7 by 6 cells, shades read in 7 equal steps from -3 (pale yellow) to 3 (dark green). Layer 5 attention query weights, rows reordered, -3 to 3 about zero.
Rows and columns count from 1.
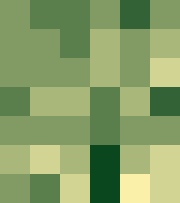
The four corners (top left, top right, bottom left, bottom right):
0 0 0 -2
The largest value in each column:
1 1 1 3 2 2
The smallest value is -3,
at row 7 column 5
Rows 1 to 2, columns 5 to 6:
2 0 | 0 -1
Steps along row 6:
down up up down down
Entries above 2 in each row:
0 0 0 0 0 1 1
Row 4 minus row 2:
1 -1 -2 2 -1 3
